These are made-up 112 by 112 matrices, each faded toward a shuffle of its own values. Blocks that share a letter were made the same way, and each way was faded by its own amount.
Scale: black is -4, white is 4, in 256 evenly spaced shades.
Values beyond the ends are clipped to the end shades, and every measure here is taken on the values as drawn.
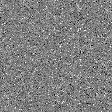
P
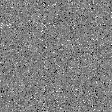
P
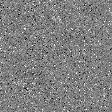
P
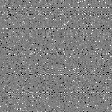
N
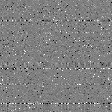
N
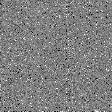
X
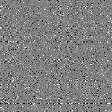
N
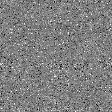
P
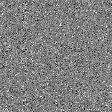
P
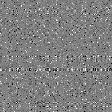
N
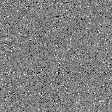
P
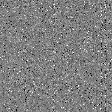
P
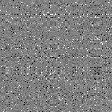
N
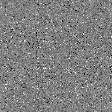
X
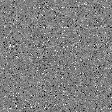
X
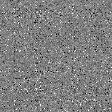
X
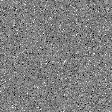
P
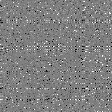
N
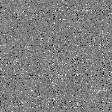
X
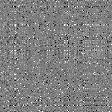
N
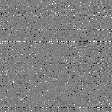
N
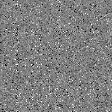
X
